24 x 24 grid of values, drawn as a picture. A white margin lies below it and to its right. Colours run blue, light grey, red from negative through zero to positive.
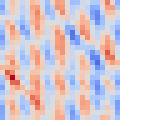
Average level on the scale: 50%. Histogram: bell-shaped. Stripes: upright, repeating 5 times.
